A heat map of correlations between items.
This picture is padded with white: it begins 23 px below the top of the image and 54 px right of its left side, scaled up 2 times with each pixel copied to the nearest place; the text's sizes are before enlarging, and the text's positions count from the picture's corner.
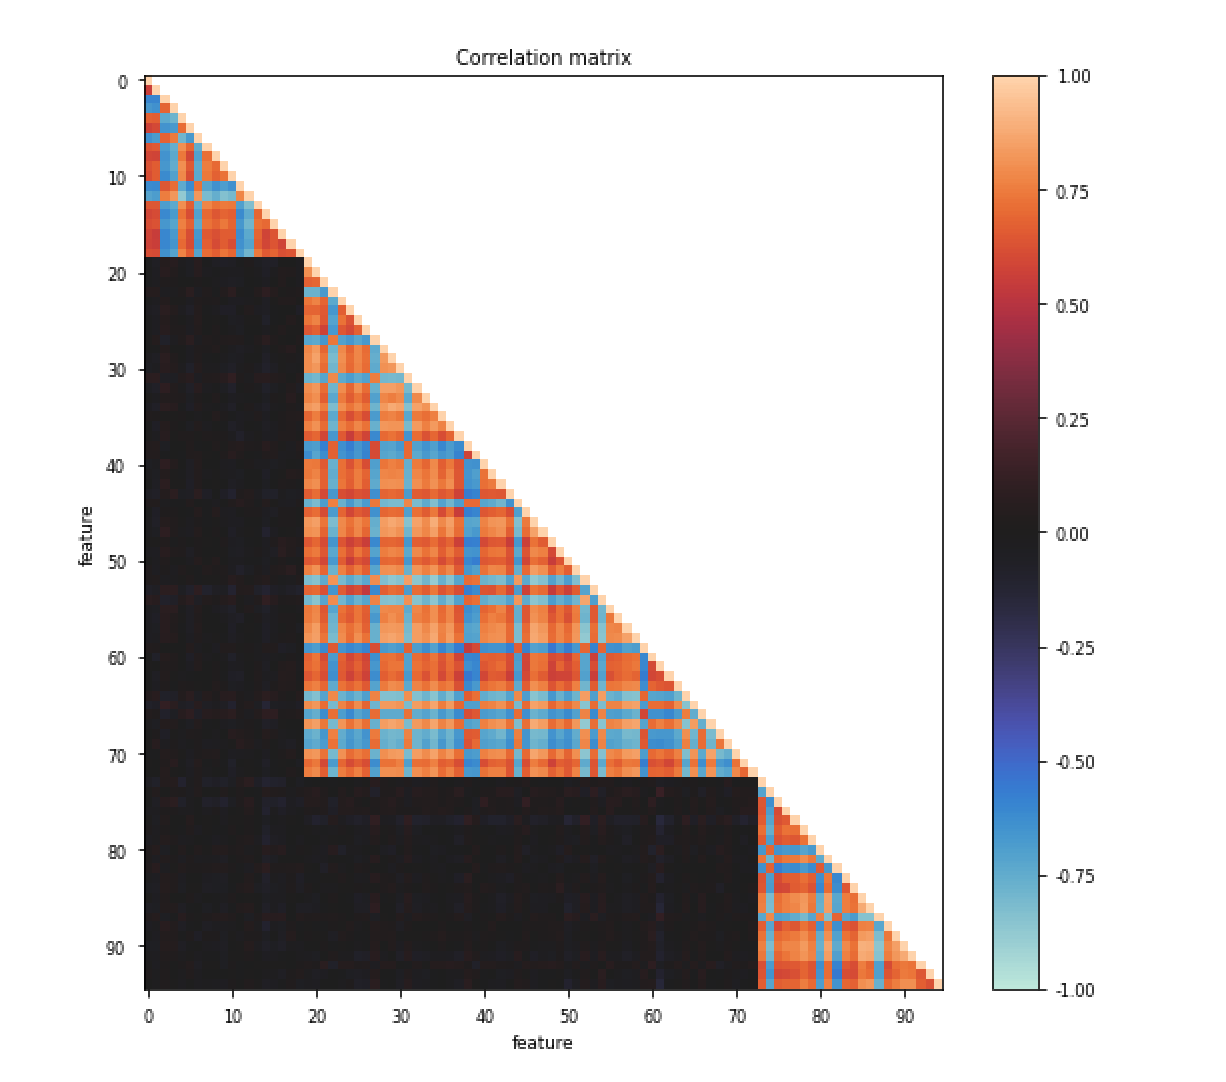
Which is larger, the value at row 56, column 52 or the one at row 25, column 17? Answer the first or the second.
the second
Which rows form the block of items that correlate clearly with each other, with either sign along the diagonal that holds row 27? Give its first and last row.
19 to 72
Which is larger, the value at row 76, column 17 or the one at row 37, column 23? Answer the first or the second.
the second
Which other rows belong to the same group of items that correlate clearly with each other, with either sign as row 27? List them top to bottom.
19, 20, 21, 22, 23, 24, 25, 26, 28, 29, 30, 31, 32, 33, 34, 35, 36, 37, 38, 39, 40, 41, 42, 43, 44, 45, 46, 47, 48, 49, 50, 51, 52, 53, 54, 55, 56, 57, 58, 59, 60, 61, 62, 63, 64, 65, 66, 67, 68, 69, 70, 71, 72
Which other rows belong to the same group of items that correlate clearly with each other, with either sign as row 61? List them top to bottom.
19, 20, 21, 22, 23, 24, 25, 26, 27, 28, 29, 30, 31, 32, 33, 34, 35, 36, 37, 38, 39, 40, 41, 42, 43, 44, 45, 46, 47, 48, 49, 50, 51, 52, 53, 54, 55, 56, 57, 58, 59, 60, 62, 63, 64, 65, 66, 67, 68, 69, 70, 71, 72
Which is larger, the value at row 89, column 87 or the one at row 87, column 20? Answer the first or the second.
the second
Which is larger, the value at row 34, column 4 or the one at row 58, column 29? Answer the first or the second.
the second
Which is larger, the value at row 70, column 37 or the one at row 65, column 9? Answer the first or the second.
the first
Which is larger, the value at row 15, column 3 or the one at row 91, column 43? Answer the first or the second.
the second
